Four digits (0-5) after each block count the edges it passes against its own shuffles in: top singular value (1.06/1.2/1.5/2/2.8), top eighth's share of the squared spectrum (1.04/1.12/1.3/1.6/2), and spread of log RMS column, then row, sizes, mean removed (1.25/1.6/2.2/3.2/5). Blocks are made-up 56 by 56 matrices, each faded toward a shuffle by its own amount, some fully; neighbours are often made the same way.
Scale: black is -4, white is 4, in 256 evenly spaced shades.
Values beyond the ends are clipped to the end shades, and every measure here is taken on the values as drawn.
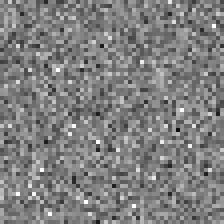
0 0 0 0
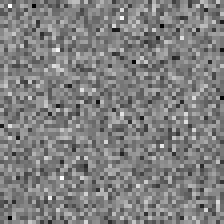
0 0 0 0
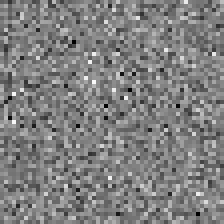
0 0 0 0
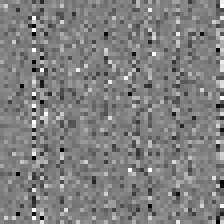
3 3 3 0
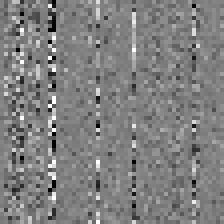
3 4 4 0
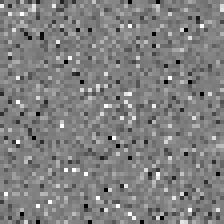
0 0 0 0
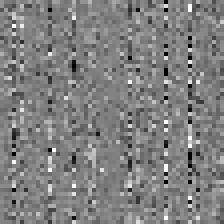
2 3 3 0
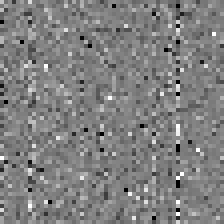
2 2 2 0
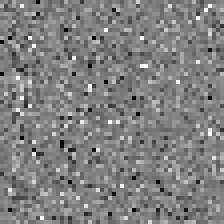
0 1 1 0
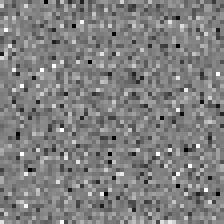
2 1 0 0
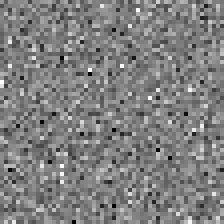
1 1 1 0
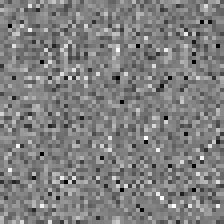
3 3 0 1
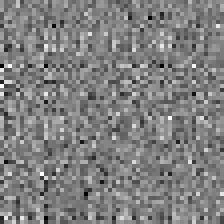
4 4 2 2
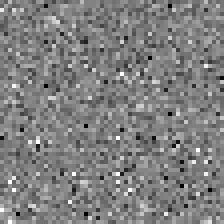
1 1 1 0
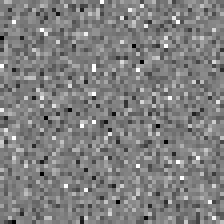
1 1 0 0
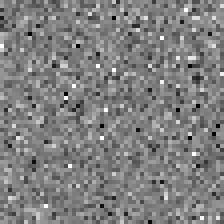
2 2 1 0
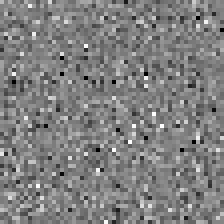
2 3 1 1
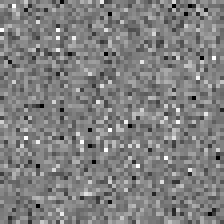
2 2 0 0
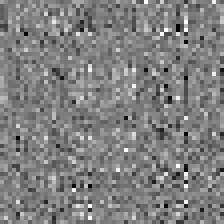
4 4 3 2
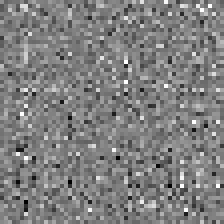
3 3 2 1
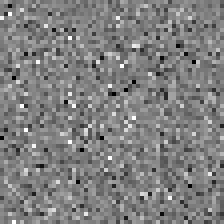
2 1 0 0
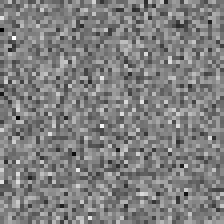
0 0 1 0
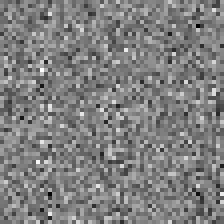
0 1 2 0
